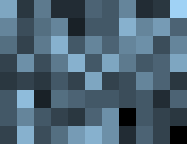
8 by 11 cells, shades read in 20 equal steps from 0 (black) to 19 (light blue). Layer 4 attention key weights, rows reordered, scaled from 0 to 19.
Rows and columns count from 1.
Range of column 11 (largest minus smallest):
19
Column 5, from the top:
4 3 8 16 6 9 5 14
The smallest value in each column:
5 5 3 4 3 8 6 0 4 4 0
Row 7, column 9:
8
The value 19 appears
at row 1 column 11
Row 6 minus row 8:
2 1 -4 0 -5 -8 -5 3 -1 -2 9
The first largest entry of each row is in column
11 8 4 5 6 2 7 2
